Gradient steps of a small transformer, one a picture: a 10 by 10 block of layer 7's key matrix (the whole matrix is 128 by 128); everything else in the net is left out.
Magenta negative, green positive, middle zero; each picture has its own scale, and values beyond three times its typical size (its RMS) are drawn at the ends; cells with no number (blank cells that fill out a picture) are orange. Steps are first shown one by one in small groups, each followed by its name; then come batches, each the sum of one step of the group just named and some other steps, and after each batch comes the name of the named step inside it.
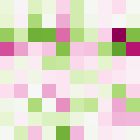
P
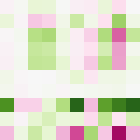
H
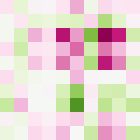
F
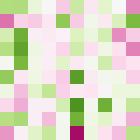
H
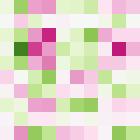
F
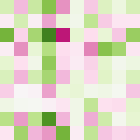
P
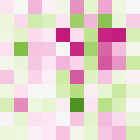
F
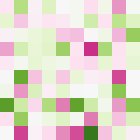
H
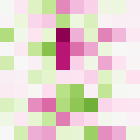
F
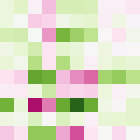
H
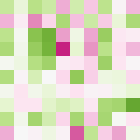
H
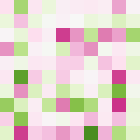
F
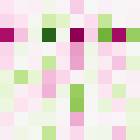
F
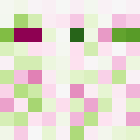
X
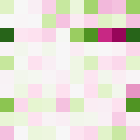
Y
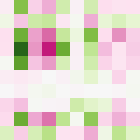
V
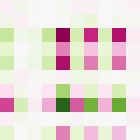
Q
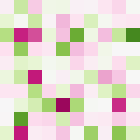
X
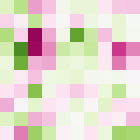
X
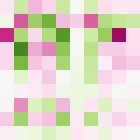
V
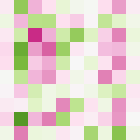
X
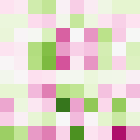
Q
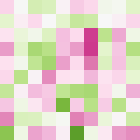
Q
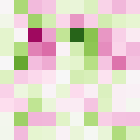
X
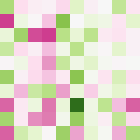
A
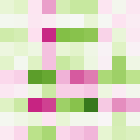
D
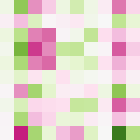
A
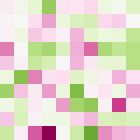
A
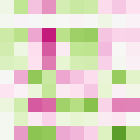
D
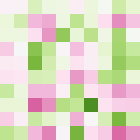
D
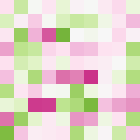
D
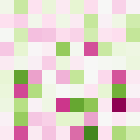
A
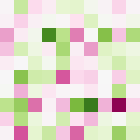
D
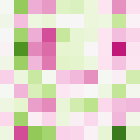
D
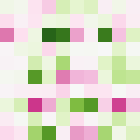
D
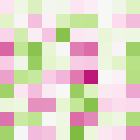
D
